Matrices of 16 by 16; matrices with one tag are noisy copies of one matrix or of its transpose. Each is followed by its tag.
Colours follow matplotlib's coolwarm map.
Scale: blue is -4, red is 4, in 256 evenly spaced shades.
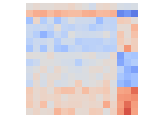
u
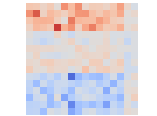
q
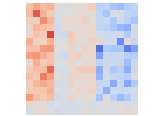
q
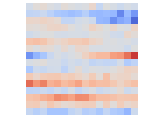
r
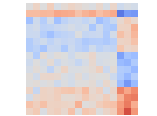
u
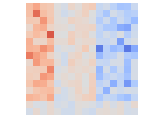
q
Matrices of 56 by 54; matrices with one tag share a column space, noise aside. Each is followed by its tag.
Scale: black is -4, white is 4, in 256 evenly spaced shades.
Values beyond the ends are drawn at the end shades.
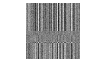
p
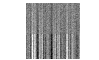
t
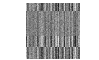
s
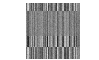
s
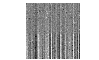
t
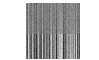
t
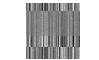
s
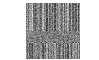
p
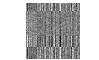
s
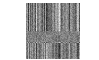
p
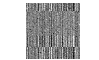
s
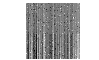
t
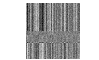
p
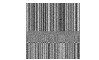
p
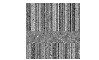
p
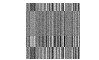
s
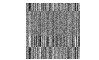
s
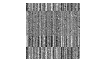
s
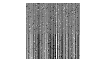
t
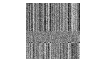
p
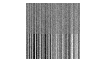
t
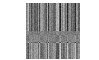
p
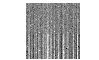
t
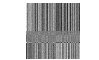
p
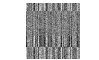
s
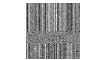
p
